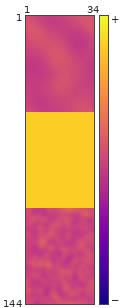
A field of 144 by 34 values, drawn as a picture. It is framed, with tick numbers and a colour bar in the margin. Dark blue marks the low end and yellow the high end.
The table splits into 3 rows of 1 panel. Panel 1,1: middling, smooth, faint in contrast. Panel 2,1: very high, flat. Panel 3,1: middling, blotchy, faint in contrast.
